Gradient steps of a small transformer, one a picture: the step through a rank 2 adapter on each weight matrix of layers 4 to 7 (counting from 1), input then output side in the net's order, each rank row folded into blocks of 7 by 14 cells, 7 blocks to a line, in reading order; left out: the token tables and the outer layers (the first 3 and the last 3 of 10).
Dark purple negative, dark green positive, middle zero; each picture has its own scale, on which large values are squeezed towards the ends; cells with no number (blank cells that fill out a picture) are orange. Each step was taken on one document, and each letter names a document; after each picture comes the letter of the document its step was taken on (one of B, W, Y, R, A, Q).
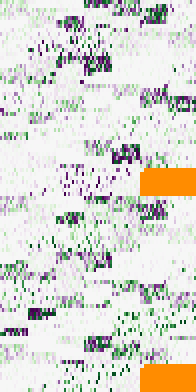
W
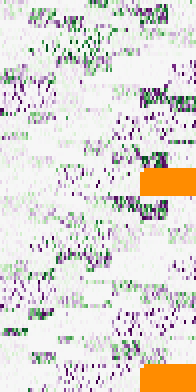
W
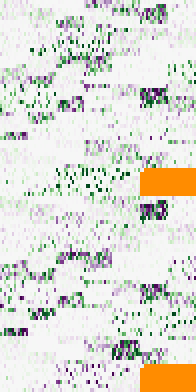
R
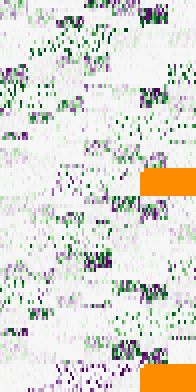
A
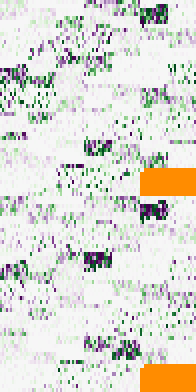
A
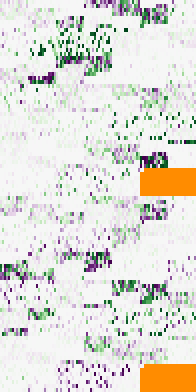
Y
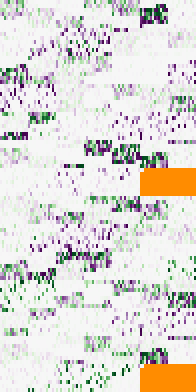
A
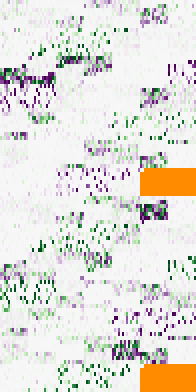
Y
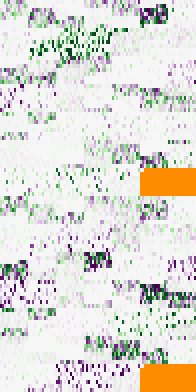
R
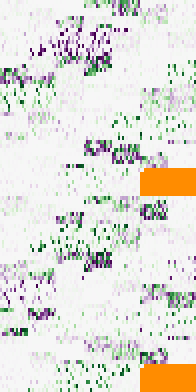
Y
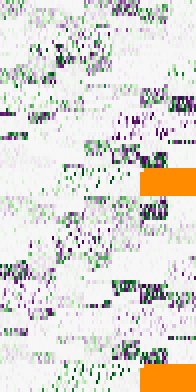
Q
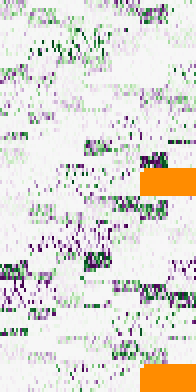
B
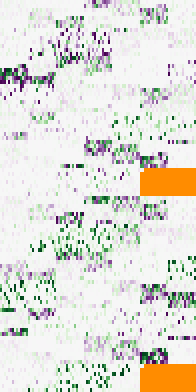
Y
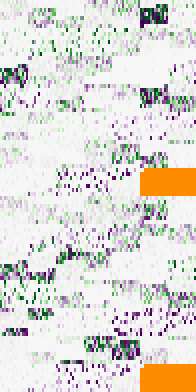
R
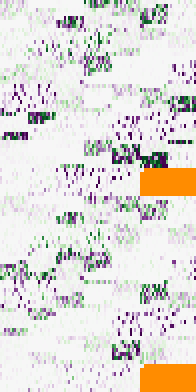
W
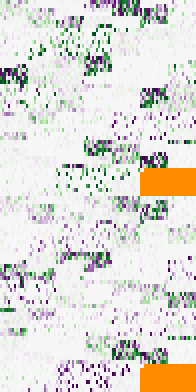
Y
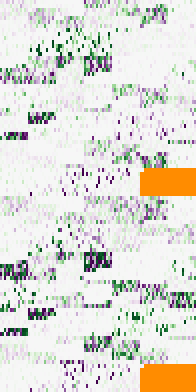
Q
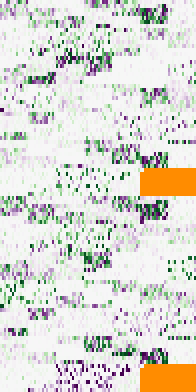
R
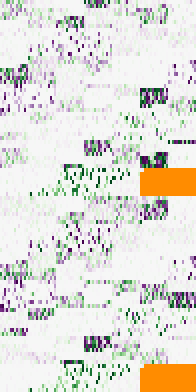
Q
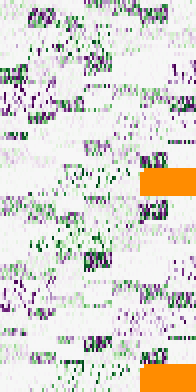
Q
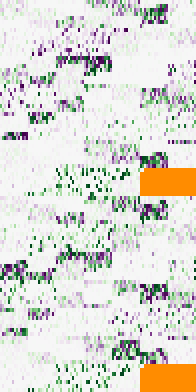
A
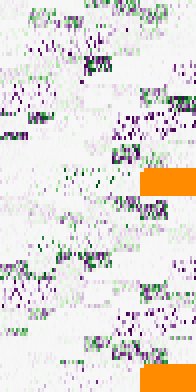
W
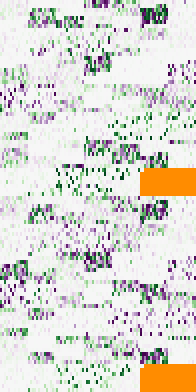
R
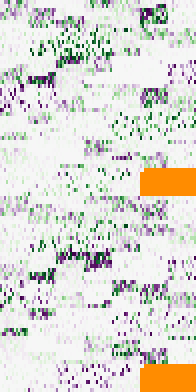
R
